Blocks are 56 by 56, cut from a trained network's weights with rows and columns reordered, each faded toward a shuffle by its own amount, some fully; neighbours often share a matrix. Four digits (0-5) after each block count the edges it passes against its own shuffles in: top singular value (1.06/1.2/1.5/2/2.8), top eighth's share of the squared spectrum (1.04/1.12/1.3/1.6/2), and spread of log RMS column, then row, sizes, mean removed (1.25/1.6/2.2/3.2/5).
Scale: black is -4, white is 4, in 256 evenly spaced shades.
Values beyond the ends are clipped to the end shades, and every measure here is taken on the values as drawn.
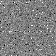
2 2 0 1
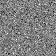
0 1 0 0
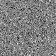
0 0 0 0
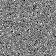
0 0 0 0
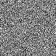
1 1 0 0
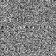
3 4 0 2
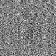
3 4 1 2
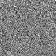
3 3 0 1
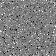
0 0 0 0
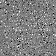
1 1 1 0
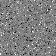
0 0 0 0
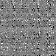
3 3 3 1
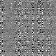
3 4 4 1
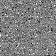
1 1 1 0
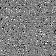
1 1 1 0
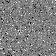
0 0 0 0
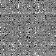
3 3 3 1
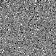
2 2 1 1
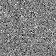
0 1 0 0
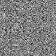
3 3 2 1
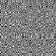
4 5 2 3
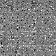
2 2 1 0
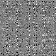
2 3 3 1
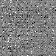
2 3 2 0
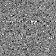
2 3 0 1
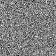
2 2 1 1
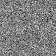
1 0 0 0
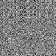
4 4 0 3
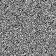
2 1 0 0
